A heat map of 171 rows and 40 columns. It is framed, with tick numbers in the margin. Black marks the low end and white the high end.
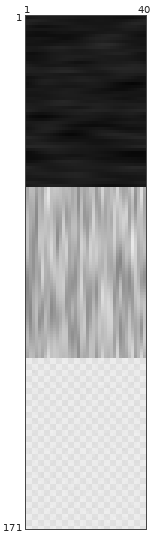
The table splits into 3 rows of 1 panel. Panel 1,1: very low, streaked across, faint in contrast. Panel 2,1: high, streaked downward. Panel 3,1: very high, checkered, faint in contrast.
